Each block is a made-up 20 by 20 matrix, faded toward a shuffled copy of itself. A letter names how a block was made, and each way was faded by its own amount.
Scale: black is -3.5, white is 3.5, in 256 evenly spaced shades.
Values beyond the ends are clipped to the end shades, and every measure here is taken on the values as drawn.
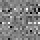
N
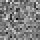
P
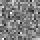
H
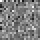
P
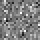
H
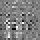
N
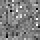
H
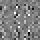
N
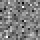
H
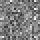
P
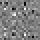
N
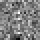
P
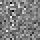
H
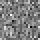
P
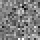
P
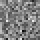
P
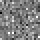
H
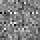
P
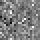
H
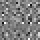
N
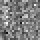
P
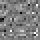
N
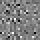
N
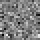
P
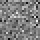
P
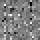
H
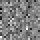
H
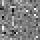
H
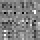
N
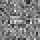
P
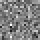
P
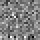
P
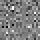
N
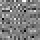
N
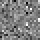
H
